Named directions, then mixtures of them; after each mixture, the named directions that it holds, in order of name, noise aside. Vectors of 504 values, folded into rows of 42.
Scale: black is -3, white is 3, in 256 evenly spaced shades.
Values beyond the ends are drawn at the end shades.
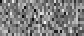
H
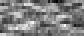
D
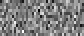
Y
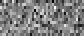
D, H, Y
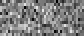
D, H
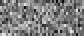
D, H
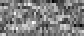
D, Y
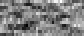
D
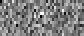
H, Y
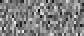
Y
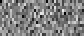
H, Y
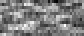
D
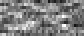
D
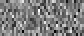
H, Y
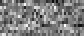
D, H, Y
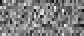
D, H, Y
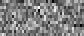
D, Y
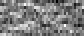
D, H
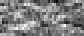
D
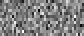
Y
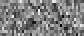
D, H, Y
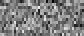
D, Y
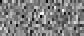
H, Y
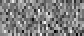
H, Y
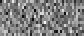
H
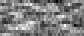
D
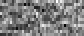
D, H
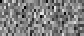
H, Y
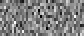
Y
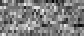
D, H, Y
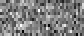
D, H, Y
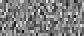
Y
